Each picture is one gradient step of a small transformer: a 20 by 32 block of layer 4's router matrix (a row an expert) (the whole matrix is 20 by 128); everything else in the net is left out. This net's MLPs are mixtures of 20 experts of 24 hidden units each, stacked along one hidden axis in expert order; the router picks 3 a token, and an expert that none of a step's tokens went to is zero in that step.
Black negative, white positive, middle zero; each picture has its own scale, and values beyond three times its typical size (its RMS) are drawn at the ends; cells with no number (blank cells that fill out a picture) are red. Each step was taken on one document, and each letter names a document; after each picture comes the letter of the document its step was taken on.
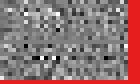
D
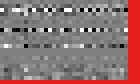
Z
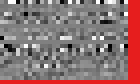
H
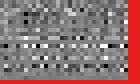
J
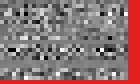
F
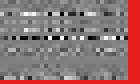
F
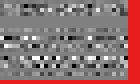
Z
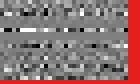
Z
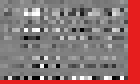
H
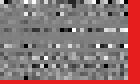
J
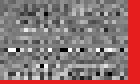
F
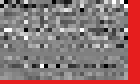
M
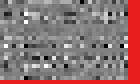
M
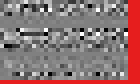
Z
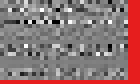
F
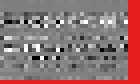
H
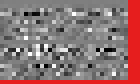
F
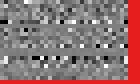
M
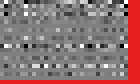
Z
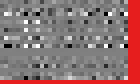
M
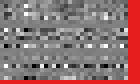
J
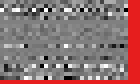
J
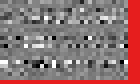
D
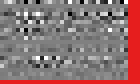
D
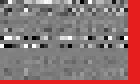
M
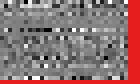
H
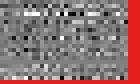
F
